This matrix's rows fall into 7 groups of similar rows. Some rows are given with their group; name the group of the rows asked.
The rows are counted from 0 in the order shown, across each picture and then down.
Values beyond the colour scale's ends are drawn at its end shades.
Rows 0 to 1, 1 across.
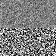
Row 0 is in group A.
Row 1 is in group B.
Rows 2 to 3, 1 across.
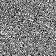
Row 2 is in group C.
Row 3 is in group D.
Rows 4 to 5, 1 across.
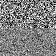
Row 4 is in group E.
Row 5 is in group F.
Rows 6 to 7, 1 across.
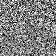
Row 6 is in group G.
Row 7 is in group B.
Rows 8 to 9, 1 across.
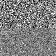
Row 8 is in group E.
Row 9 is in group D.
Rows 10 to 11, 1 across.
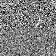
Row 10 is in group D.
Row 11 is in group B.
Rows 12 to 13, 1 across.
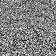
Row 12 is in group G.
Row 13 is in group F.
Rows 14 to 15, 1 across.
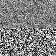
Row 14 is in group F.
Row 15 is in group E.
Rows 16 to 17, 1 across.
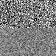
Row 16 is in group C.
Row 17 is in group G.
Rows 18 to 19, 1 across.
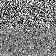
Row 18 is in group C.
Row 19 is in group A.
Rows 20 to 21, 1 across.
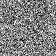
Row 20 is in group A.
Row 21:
F
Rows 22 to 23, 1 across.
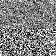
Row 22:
F
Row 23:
E
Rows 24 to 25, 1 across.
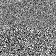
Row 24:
A
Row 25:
C
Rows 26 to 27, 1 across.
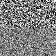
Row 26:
B
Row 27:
E
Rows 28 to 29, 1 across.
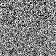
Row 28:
A
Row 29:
E
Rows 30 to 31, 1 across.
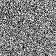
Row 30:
C
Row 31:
E
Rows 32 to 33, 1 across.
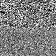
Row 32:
D
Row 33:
C
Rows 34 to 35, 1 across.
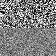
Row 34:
D
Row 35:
E
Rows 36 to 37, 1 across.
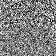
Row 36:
G
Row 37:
D
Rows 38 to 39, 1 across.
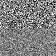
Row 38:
E
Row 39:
E
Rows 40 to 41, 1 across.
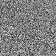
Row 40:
C
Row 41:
G
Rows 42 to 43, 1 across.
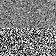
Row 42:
B
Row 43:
C
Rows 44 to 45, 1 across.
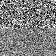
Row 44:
B
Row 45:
F
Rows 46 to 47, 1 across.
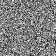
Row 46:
G
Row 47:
B
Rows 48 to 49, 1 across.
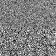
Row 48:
E
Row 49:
E
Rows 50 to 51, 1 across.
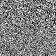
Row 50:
B
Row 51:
E
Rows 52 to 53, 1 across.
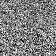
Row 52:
D
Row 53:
F
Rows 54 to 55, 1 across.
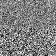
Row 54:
A
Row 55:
E
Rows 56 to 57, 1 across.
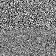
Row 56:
C
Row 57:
B
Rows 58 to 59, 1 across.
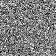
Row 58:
D
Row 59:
C
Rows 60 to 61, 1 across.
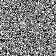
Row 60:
G
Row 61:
D
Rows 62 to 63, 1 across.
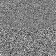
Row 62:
D
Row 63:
E
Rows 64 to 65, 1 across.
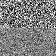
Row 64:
A
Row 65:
F
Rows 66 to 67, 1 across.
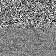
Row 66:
G
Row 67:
F
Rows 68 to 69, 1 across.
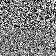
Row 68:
B
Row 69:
G
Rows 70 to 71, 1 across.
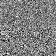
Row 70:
A
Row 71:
D
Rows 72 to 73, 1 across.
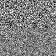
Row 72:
E
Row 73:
D
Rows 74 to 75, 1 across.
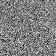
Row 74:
C
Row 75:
D
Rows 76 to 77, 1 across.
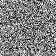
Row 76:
F
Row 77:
G
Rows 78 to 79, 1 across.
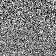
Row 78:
B
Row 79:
F
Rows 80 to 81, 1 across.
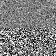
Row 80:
B
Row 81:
D
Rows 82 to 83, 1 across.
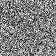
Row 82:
C
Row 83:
G
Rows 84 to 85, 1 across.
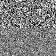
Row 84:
B
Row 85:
D
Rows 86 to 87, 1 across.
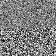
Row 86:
B
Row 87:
D
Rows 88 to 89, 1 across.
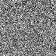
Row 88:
G
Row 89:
F
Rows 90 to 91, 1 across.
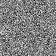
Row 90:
A
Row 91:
D
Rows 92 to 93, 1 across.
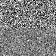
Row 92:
A
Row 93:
B
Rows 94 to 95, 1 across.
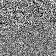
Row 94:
F
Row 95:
D
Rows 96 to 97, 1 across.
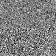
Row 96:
B
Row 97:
C
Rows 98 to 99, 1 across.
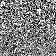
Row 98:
B
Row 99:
A
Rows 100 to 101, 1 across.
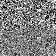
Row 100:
B
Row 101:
B
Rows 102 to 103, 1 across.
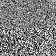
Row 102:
B
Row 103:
C
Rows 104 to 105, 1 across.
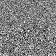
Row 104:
E
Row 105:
A
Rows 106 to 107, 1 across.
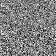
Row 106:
D
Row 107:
D
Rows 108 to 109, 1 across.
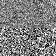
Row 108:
F
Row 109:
B
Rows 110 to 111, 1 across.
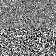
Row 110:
G
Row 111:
B
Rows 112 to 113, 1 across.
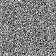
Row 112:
A
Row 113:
A
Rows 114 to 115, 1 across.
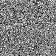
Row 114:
F
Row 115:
C
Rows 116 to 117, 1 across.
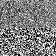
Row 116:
C
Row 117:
B
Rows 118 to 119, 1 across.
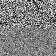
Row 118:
F
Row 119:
D
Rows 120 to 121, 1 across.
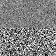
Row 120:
B
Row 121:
E
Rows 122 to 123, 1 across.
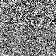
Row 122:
G
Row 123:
B
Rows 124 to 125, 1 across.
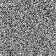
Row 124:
D
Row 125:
E
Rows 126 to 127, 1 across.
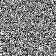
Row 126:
G
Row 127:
D
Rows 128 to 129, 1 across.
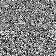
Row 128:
G
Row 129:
D
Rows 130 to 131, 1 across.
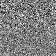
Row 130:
D
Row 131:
A
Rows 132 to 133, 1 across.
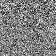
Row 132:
D
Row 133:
F
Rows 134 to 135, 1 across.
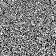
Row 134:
G
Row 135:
B
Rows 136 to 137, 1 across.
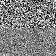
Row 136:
B
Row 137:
F
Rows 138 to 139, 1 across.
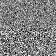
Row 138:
A
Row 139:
D
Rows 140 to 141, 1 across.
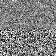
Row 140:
G
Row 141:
D
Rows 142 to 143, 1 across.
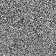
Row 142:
C
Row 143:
F
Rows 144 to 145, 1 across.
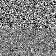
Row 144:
E
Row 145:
G
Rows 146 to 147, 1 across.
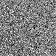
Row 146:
E
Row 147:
C
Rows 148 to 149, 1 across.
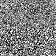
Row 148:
D
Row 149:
C
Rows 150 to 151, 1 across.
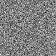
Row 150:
E
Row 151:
E
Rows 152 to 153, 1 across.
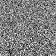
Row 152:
E
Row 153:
E
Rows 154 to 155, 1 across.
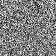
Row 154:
F
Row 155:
E
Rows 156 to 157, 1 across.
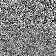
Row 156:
G
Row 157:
D
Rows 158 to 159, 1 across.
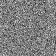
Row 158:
A
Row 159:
B
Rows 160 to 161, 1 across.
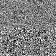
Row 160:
F
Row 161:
A
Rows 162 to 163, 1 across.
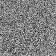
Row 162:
E
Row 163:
A
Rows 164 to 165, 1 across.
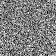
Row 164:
B
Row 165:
E
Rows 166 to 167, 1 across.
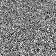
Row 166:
B
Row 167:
G
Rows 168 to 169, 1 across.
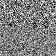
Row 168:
E
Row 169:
E
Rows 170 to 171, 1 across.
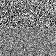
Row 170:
C
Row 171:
E
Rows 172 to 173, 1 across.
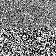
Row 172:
C
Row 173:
B
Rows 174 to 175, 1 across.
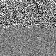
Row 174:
F
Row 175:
B
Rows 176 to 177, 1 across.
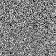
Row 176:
E
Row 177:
E
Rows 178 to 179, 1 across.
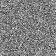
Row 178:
D
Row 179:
G
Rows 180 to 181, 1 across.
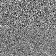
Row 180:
A
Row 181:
C
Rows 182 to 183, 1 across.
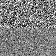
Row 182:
A
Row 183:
C
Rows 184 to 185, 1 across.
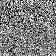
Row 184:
C
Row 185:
A
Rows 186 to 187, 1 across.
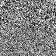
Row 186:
B
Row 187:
G
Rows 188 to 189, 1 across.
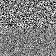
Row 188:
E
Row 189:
A
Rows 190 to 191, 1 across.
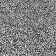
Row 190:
D
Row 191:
F
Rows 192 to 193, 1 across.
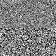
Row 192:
G
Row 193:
B
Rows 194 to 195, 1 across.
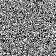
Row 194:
F
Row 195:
D
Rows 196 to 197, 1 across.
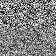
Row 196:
D
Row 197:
F
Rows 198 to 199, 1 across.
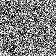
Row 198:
C
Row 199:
A
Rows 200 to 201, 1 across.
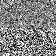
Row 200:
G
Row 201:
F
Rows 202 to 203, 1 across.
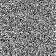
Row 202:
D
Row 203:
D
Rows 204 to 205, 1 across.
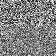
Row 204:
G
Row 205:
D
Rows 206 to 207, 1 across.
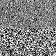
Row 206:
C
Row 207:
E
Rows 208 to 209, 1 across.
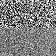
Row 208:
C
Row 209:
C
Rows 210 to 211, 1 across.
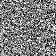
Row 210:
B
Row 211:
B
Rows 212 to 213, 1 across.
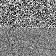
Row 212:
A
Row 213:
C
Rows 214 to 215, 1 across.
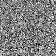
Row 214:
G
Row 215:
G
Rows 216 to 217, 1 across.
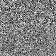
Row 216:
G
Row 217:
A
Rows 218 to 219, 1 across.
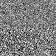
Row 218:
D
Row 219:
C
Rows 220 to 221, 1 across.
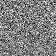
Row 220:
E
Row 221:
D
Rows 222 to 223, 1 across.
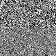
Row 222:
B
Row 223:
E
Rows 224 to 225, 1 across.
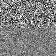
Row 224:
G
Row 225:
D
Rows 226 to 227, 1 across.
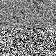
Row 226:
F
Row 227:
F
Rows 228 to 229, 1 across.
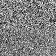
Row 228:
F
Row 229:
C
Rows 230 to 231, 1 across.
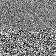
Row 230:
C
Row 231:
D
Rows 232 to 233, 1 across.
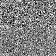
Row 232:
A
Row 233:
A
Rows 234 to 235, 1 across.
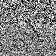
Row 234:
G
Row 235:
F
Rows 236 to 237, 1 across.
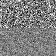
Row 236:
A
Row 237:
D
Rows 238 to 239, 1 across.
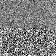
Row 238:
E
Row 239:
A
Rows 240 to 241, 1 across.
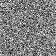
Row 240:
D
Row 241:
E
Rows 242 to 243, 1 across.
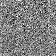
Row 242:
A
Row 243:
A
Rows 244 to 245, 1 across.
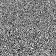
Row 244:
A
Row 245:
C
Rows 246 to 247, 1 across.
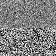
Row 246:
A
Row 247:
F
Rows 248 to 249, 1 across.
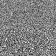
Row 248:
F
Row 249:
C
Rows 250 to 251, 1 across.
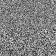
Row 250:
G
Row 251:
E
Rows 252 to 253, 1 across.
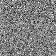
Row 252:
G
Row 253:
E
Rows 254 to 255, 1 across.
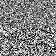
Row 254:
E
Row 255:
G
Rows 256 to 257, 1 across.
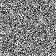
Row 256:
D
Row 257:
A
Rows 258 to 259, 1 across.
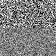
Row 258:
F
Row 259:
E
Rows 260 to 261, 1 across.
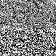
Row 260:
F
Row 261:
F
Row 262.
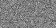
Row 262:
G
